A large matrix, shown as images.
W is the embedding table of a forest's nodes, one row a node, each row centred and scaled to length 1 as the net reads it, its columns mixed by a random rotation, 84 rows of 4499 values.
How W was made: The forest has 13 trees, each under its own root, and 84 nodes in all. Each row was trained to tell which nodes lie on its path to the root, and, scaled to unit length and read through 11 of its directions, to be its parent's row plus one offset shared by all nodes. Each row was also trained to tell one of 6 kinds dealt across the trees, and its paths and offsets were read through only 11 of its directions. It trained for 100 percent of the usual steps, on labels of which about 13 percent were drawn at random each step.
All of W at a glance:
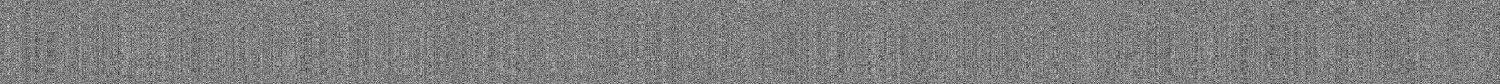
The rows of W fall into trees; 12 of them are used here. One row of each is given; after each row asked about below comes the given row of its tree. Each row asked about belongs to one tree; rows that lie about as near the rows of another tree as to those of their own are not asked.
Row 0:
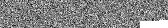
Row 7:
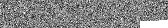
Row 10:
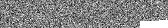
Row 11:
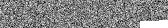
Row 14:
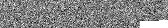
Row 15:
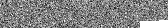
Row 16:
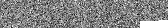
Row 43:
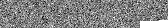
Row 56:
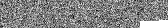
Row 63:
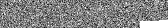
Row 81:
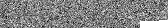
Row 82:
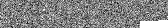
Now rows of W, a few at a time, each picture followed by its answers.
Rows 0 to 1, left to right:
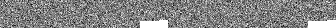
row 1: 56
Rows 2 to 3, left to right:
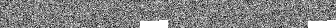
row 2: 56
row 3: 63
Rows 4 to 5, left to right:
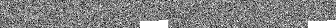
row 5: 0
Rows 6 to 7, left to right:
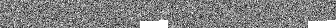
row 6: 14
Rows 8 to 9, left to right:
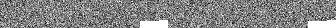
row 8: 56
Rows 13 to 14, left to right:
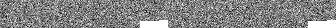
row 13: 81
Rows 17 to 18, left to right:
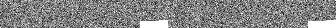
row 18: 11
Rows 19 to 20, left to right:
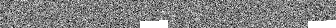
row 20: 11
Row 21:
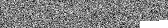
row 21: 16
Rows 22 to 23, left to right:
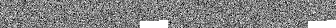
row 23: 82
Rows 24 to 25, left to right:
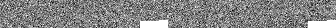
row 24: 11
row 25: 14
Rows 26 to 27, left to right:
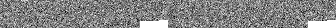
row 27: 81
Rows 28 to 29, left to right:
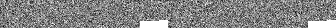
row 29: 15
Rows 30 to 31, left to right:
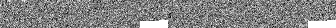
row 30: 14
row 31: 7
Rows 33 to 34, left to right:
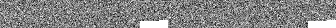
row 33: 63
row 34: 82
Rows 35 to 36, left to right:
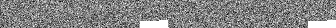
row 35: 16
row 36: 14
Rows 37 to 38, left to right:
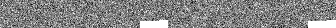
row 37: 0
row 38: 63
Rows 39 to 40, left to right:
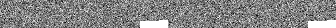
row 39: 63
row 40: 63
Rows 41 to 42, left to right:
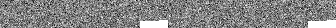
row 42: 15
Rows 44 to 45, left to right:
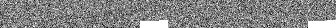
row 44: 16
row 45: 11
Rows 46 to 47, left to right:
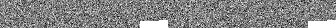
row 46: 63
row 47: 14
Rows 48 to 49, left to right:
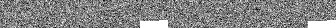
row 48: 63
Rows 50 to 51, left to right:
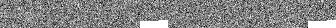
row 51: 43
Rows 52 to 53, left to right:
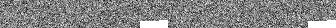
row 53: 15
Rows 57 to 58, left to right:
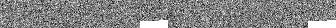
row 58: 15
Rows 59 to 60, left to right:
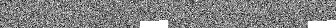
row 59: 56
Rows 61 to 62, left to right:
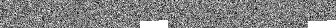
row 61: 43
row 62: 14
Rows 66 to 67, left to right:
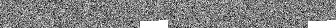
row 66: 10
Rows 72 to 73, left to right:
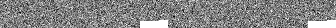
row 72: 43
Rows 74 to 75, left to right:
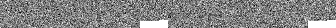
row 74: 43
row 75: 7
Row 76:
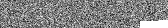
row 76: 10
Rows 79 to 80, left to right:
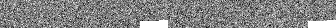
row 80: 11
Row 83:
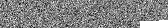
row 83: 14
